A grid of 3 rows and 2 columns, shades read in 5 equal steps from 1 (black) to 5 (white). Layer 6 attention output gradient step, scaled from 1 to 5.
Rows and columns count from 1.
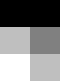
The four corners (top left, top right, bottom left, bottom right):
1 1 5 4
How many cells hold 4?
2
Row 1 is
1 1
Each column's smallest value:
1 1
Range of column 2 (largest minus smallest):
3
